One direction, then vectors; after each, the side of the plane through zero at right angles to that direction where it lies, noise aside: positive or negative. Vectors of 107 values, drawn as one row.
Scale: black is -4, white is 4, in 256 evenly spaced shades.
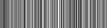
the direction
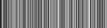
positive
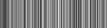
positive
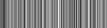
positive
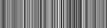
positive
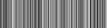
positive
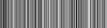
positive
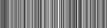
positive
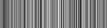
positive
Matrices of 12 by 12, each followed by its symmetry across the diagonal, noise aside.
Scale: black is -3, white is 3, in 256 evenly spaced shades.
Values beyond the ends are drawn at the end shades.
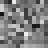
antisymmetric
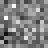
neither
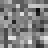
antisymmetric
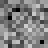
symmetric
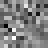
antisymmetric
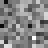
neither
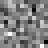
antisymmetric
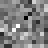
antisymmetric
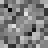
symmetric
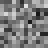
neither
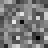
symmetric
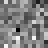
neither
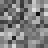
symmetric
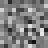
antisymmetric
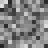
symmetric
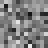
neither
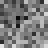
symmetric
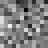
antisymmetric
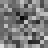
neither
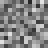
symmetric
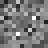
symmetric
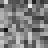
antisymmetric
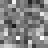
neither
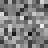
neither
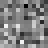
antisymmetric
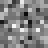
antisymmetric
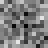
symmetric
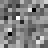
symmetric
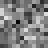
neither
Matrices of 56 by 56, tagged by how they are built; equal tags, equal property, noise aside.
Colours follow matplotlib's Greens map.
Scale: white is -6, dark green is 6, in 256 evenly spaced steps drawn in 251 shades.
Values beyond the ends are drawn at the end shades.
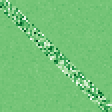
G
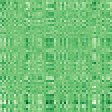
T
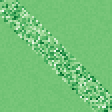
G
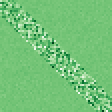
G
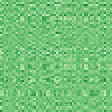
T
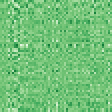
T
